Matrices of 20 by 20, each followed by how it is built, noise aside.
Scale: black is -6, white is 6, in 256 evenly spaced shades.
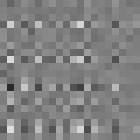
low rank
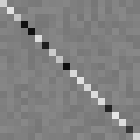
diagonal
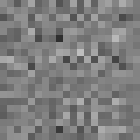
low rank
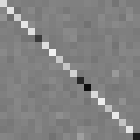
diagonal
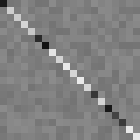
diagonal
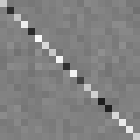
diagonal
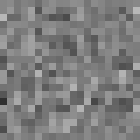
low rank
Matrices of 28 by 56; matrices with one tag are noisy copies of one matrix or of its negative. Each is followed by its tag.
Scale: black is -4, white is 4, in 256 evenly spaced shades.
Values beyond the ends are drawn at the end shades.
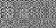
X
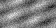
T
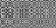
X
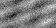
T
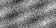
T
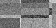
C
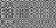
X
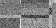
C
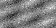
T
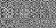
X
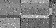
C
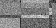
C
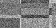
C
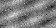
T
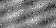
T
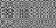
X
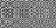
X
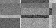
C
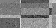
C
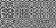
X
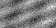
T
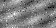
T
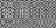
X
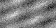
T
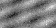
T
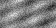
T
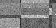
C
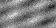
T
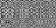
X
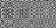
X
